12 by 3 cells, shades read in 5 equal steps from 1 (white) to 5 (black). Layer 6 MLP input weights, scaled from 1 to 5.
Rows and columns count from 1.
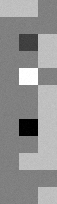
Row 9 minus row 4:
0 0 0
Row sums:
7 9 9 8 7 8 8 10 8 7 9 8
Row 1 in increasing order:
2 2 3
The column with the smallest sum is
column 3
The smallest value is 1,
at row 5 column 2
